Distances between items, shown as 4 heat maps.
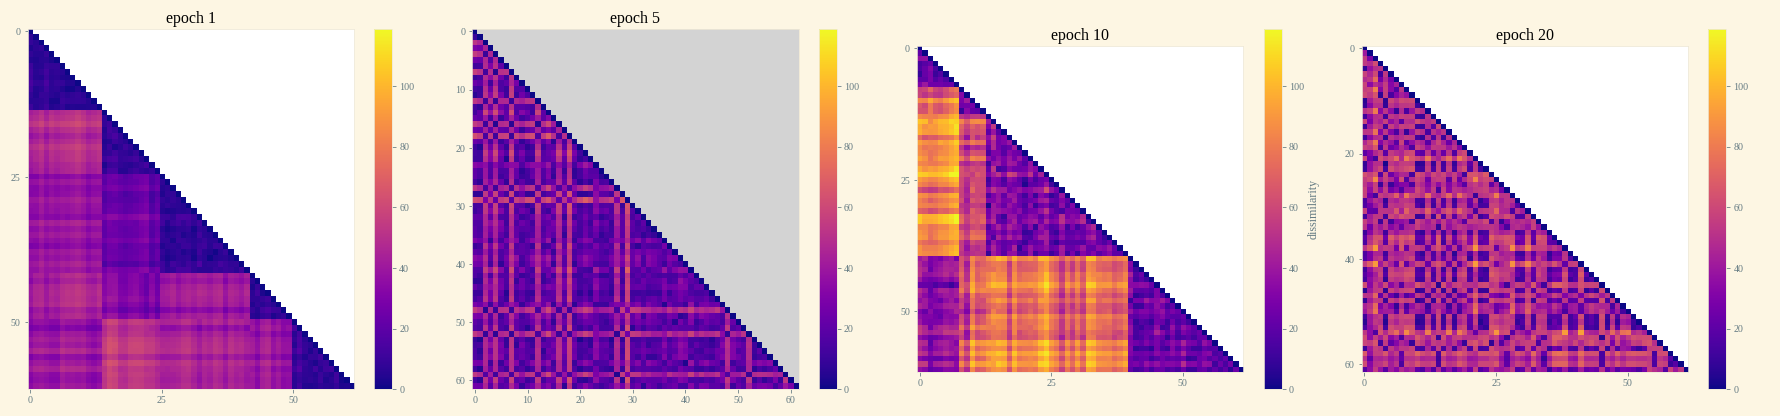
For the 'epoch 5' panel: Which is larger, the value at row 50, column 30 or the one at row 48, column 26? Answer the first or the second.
the second
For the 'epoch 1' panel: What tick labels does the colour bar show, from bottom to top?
0, 20, 40, 60, 80, 100
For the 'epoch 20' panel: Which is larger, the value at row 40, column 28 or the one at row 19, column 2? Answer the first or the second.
the second
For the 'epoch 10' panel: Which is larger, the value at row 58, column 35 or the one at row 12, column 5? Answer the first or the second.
the first
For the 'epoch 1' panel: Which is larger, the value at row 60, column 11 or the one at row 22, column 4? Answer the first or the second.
the second
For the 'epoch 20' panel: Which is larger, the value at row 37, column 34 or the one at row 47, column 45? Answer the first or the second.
the first
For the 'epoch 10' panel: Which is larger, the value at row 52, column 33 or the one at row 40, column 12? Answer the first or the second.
the first
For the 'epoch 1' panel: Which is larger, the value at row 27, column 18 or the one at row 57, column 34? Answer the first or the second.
the second
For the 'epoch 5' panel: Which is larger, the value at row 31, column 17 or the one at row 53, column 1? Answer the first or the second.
the first
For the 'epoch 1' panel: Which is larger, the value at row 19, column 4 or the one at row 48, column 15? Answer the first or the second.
the first
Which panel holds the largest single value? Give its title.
epoch 10
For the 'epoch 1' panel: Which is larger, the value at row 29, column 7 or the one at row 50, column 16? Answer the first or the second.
the second
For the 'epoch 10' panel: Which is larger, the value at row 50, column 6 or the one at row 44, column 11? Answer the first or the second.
the second
